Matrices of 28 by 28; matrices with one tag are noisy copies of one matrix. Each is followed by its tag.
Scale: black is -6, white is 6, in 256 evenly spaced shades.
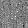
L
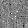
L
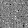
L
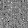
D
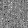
D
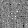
L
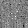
L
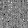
D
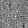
L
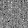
D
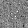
L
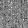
D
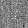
L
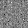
D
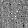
L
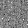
D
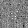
L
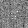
L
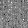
D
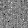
D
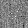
L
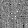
L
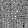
L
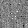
L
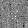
L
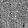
L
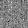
D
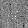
L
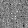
L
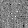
L
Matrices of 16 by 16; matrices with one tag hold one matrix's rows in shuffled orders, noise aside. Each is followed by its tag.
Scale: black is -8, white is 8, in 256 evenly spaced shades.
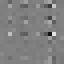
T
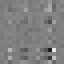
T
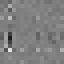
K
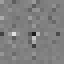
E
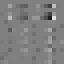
T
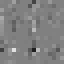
E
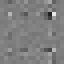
T
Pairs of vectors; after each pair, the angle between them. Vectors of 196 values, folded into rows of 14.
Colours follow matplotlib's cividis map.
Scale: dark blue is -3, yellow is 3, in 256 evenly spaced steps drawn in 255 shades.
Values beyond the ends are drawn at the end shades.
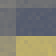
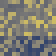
partly opposed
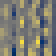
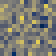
partly aligned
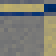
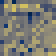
partly aligned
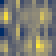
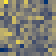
partly opposed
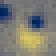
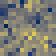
partly aligned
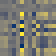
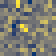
orthogonal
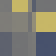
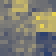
nearly parallel
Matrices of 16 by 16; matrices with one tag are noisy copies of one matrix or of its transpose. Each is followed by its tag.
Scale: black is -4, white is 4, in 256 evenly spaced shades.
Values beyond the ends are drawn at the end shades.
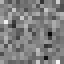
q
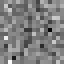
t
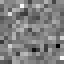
q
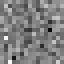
t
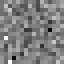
t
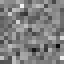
q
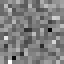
t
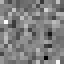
q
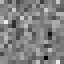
q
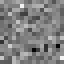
q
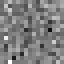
t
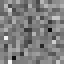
t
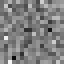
t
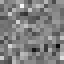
q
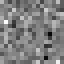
q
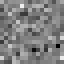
q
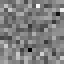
t
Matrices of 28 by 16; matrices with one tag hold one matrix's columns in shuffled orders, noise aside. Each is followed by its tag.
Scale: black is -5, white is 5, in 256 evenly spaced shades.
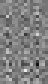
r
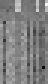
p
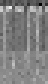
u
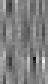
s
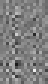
r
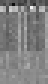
u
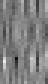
s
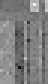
p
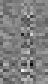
r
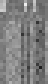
p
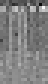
u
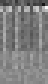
u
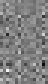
r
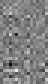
r
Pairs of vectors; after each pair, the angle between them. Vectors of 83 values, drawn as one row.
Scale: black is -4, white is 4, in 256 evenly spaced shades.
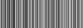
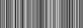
partly opposed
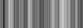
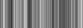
nearly opposite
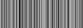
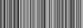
partly opposed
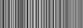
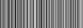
partly aligned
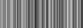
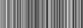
nearly parallel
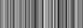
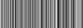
partly aligned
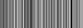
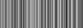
partly opposed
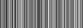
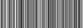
nearly opposite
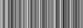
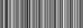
nearly opposite
